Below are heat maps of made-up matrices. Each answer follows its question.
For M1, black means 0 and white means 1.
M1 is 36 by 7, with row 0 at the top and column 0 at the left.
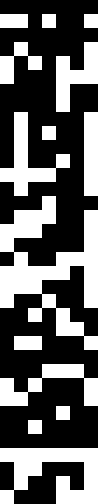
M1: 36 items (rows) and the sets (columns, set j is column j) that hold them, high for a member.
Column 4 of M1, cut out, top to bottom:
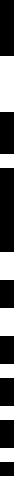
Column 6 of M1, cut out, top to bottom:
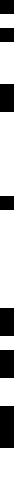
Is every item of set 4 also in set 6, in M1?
no
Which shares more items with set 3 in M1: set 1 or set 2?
set 1
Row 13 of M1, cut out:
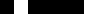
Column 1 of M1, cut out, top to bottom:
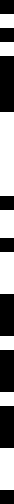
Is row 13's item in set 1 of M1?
yes
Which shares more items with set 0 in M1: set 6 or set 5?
set 6
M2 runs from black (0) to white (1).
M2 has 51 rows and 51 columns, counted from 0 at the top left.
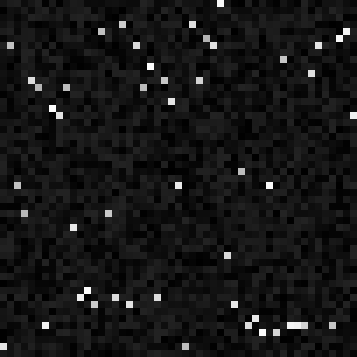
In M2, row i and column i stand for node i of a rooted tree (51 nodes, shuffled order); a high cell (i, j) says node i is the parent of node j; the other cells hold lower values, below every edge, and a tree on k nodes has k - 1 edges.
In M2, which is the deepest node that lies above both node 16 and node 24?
42
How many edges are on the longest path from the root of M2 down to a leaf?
6
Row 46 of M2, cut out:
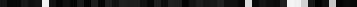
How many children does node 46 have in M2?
6
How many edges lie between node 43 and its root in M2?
1
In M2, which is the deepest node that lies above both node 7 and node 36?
6
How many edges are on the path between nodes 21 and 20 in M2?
3
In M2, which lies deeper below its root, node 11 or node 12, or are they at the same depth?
the same depth
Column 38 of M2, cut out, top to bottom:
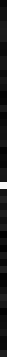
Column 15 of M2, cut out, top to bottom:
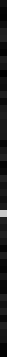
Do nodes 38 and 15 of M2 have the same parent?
no
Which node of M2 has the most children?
46
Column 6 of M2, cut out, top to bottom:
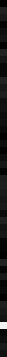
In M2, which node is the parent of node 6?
46
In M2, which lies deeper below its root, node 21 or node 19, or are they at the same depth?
node 21
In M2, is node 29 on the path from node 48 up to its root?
no
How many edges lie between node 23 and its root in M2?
3
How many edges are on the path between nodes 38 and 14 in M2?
4
